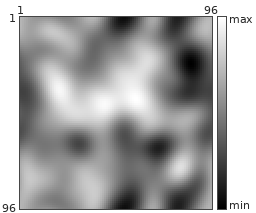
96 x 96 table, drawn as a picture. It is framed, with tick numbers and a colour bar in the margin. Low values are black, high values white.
No row or column stands out. The ninth with the highest average is the centre. The values follow a bell shape. The texture varies smoothly and slowly.
